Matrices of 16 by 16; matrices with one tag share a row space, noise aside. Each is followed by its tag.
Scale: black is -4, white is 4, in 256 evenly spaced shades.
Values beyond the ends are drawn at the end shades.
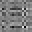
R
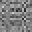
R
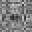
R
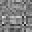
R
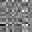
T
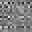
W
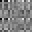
W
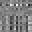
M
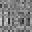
W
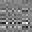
T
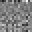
T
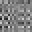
W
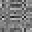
R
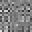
W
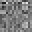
T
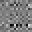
M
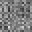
W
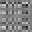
T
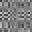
W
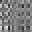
W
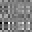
W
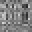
T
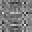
R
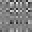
M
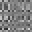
W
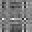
R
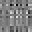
M
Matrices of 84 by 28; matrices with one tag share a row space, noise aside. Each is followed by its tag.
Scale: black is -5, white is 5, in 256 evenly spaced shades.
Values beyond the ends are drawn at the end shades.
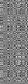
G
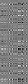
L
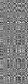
G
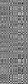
L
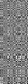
G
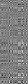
L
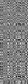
G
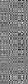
L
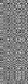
G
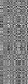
G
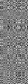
G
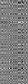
L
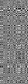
G
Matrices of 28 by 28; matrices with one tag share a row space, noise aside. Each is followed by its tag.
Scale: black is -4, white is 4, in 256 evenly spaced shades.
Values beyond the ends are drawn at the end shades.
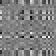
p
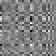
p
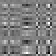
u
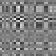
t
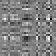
u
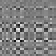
t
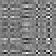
u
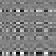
t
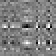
u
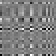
p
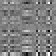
u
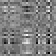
u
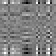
u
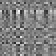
t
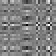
u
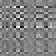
t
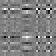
u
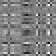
u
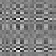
t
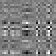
u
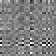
p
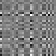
p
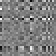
p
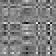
u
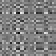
t
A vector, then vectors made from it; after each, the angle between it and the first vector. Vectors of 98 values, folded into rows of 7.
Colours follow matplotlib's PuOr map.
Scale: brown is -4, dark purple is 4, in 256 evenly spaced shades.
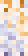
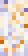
orthogonal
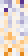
nearly opposite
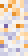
partly aligned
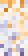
nearly parallel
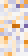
orthogonal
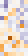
partly opposed
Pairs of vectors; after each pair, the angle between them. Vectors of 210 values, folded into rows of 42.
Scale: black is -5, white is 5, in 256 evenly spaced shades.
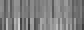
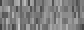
partly aligned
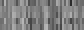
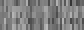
nearly parallel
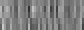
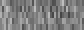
partly aligned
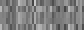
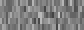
orthogonal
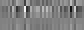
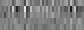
nearly parallel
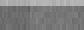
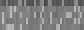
partly opposed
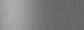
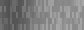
nearly opposite
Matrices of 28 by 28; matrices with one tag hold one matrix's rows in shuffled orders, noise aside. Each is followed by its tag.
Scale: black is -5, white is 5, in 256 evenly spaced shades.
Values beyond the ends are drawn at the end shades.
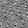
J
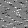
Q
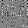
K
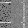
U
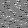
Q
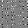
K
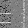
U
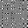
K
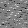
Q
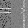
U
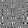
K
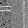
U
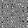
K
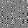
K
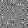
K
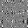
K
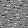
Q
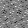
J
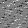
Q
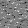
Q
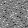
J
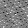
J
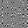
K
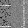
U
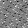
J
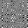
K
